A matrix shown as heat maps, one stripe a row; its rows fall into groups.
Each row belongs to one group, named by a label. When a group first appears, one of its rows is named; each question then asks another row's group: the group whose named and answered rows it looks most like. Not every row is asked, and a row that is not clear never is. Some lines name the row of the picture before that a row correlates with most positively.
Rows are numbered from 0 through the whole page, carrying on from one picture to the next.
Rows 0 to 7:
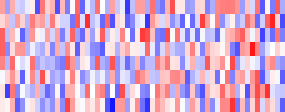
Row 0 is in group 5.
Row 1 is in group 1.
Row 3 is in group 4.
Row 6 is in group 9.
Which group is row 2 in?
5
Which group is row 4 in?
9
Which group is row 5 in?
5
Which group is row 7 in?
9
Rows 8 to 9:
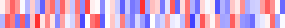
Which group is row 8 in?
1
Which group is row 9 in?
1
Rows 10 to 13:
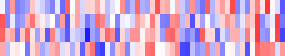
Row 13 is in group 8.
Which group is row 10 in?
9
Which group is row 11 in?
5
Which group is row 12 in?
5
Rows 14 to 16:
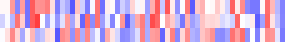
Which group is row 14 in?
1
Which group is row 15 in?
1
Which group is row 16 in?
1
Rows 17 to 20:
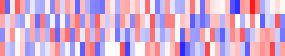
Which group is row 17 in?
4
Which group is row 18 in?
5
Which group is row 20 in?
8
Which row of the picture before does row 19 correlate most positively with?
16
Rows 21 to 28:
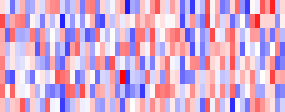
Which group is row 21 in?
8
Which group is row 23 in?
5
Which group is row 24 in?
5
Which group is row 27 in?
9
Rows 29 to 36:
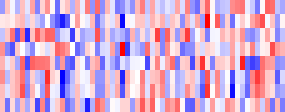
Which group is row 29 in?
1
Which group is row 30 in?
8
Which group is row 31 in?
1
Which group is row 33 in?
1
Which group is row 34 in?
8
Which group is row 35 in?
8
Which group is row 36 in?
5
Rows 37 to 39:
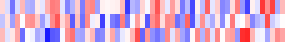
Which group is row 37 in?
8
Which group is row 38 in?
1
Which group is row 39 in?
4
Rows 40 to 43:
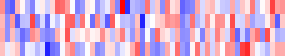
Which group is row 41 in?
9
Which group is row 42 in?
9
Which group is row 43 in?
4
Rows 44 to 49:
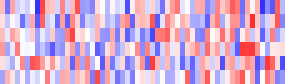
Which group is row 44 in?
5
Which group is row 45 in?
5
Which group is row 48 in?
1
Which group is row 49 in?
1
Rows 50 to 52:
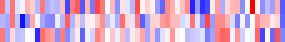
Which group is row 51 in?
9
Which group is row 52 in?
5
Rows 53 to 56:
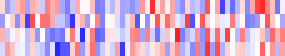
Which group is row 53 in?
8
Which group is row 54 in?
1
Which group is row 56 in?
8
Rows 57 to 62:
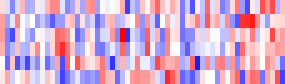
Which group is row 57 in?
8
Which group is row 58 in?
4
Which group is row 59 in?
4
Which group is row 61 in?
9
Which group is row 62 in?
5
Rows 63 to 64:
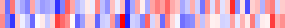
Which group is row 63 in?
9
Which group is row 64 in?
4
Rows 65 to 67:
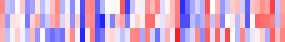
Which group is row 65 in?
8
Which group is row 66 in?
8
